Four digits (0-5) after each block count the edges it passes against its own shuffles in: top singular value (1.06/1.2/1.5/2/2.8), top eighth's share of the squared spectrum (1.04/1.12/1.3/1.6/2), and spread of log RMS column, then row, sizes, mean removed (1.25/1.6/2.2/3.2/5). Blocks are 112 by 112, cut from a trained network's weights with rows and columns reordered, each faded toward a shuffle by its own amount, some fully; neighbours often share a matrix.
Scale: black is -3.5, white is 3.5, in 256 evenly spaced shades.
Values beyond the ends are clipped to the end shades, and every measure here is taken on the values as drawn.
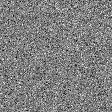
1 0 0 0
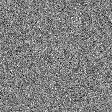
2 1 0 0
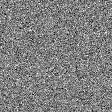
0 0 0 0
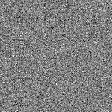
3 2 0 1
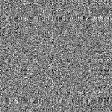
4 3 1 2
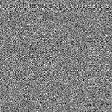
4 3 1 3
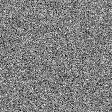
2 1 0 0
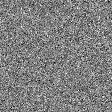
1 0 0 0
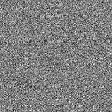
4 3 0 2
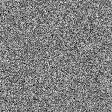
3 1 0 0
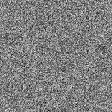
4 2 0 0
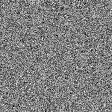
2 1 0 0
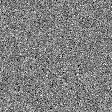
1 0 0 0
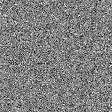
3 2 0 0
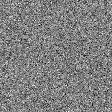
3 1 0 1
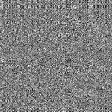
4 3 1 3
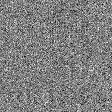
3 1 0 1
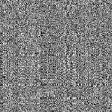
4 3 1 3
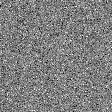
1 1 0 0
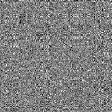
4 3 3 2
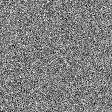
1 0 0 0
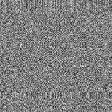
5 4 2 2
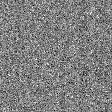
2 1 0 0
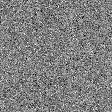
1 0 0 0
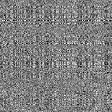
5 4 1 4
